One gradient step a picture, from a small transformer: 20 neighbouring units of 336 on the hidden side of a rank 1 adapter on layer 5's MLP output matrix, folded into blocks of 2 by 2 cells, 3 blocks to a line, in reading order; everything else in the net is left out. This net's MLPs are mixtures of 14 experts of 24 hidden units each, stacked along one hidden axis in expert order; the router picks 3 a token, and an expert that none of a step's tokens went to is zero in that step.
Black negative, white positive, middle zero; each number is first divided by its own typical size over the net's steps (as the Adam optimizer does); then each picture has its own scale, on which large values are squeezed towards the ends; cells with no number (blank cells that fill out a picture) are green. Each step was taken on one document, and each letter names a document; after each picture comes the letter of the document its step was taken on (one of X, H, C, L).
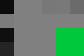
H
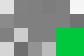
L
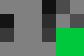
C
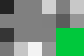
H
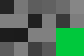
H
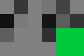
C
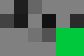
C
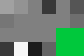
L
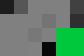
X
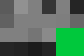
L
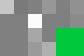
X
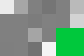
X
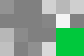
H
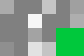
X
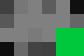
L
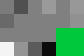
L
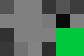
H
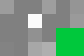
X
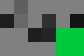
C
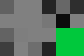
H
